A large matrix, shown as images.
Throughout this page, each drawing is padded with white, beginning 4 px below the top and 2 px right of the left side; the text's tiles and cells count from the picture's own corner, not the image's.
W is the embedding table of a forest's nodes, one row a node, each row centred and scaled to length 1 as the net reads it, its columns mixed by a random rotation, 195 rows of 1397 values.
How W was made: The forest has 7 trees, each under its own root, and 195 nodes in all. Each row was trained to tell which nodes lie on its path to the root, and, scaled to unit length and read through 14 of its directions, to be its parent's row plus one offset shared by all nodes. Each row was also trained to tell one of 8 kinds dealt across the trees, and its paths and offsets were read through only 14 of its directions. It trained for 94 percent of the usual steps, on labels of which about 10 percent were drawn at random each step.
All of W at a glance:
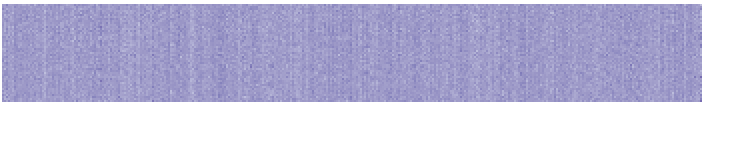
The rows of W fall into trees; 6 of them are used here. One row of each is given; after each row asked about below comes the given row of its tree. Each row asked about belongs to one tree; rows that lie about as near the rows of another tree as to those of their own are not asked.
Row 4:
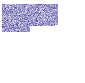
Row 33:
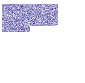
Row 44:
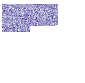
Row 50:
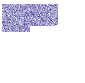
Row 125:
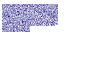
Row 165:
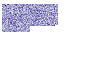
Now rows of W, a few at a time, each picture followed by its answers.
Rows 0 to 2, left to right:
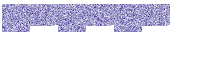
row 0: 4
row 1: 33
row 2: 165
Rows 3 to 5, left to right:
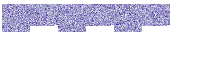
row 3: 4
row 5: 33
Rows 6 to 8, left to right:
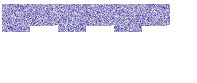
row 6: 50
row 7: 50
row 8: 44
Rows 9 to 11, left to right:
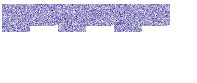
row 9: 4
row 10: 165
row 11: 33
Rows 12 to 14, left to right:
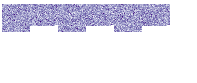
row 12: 125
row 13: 50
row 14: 50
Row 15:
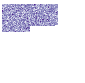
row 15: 50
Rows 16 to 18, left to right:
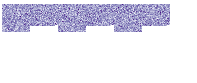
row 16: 50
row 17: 50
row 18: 44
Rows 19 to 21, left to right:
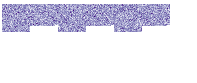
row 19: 125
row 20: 165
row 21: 4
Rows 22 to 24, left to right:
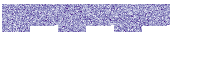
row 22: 4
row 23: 125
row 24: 50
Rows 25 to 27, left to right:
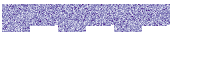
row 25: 125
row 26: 4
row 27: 33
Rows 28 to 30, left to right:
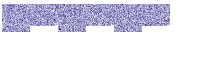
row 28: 125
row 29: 125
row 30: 44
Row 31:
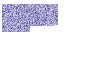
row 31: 4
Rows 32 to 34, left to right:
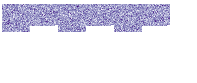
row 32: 33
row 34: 50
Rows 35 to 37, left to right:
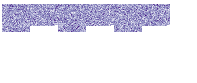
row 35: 125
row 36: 165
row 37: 4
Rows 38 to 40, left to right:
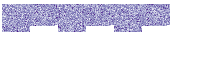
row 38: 44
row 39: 4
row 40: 44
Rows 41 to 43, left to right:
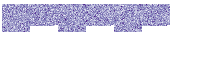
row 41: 4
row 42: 165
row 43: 165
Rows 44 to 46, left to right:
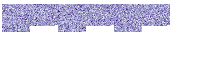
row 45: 4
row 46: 33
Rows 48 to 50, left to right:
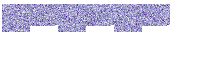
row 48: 50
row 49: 50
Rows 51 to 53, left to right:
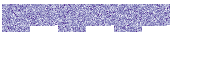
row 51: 50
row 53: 4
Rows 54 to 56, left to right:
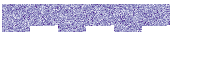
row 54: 4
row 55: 4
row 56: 165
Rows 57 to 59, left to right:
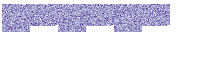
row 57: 50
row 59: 4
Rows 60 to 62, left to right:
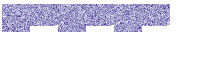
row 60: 50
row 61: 165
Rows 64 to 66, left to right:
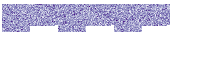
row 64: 33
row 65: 125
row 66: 33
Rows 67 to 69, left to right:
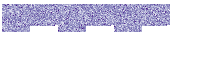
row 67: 165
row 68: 165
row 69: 4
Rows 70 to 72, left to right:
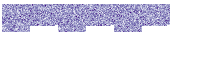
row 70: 50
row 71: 33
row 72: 125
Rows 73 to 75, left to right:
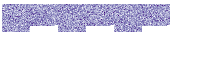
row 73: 50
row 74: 44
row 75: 50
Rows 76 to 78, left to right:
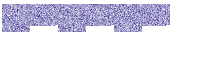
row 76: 165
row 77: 44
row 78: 4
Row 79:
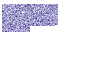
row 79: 50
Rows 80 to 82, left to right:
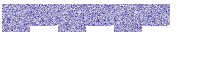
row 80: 50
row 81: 50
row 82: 165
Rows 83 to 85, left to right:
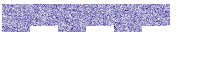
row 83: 44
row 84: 165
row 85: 4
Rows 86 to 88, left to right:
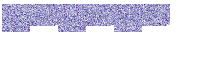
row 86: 165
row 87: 50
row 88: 125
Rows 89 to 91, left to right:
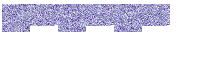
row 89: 125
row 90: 33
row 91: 50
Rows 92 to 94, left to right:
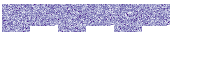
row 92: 33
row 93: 44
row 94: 50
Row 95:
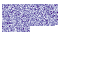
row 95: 44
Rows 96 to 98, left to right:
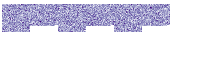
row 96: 125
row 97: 165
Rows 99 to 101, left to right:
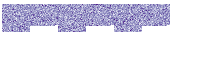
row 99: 50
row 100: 4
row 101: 33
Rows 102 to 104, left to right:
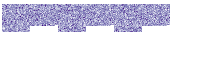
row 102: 33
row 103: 4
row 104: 44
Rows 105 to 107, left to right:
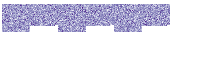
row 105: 50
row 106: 125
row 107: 165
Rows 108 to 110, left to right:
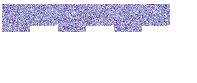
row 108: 125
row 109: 50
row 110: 33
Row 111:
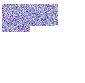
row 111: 33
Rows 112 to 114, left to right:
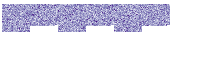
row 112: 44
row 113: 125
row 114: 165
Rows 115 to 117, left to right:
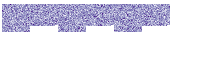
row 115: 44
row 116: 33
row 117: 165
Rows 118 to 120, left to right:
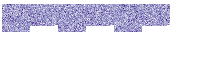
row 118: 50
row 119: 4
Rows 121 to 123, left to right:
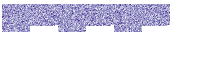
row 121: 4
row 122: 4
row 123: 44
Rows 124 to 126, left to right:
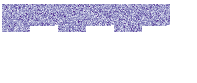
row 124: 44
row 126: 4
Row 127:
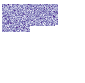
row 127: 165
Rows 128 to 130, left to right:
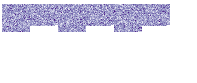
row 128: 125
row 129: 44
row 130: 4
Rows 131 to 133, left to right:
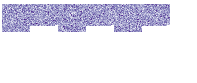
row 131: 44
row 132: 50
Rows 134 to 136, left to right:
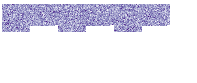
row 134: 33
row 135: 44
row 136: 165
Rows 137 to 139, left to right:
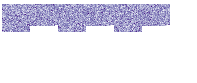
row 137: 165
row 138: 4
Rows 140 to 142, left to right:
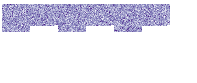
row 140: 33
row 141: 4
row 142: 165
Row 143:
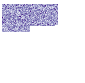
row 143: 50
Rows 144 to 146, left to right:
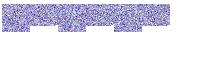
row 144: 165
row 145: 50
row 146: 165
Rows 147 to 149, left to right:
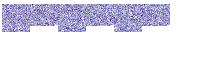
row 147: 125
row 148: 4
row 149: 50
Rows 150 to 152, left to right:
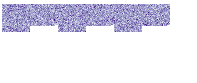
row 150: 125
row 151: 44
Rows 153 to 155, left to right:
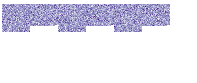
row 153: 44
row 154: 50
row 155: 4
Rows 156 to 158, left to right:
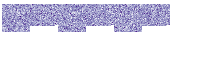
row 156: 50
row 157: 50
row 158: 4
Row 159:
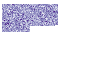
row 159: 33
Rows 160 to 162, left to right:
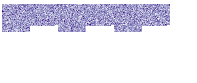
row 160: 4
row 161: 165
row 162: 4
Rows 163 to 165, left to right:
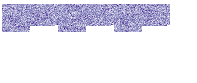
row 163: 165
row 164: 50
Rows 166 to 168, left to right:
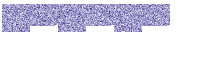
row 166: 4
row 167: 4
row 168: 50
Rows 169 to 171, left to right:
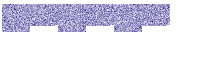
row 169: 33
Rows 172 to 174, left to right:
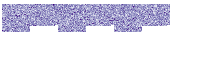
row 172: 165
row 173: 125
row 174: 33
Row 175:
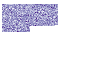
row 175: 44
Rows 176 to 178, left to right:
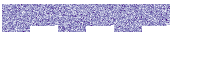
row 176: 44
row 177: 50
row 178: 125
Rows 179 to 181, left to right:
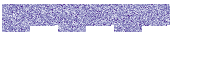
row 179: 33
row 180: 165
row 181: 165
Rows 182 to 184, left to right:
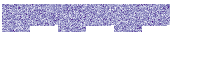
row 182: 125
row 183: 4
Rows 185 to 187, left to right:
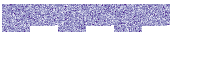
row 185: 44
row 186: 165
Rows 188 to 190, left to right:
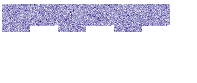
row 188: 125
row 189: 165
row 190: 165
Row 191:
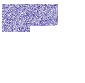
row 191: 44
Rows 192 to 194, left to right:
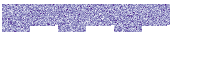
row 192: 165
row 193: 4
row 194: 165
